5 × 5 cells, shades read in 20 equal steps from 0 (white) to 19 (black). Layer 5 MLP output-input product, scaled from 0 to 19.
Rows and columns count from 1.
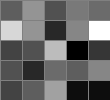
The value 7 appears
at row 5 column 3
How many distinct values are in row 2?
5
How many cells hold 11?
2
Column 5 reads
11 0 15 9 18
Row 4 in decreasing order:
16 13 12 11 9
